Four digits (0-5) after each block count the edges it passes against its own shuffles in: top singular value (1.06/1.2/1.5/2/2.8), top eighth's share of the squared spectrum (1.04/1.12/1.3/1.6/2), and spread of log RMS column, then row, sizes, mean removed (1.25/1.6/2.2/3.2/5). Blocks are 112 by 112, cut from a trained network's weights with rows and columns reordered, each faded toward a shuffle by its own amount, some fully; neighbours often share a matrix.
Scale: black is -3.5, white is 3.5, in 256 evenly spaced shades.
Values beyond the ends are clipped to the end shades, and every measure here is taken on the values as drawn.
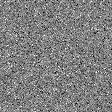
1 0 0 0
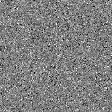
3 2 1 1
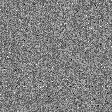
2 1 0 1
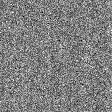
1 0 0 0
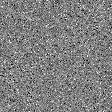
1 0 0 0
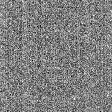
3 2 0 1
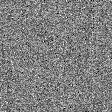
0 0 0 0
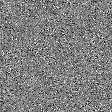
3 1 0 0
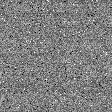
1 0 0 0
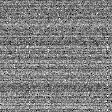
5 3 2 2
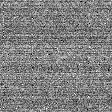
4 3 1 1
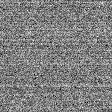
3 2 0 1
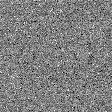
1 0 0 0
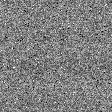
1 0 0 0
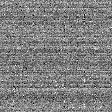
4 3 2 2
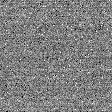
2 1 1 0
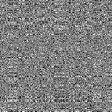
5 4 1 3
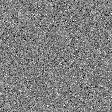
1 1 0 0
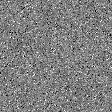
2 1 0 0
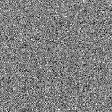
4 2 0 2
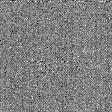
2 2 0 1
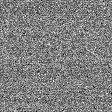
2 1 0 0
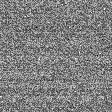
2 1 0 0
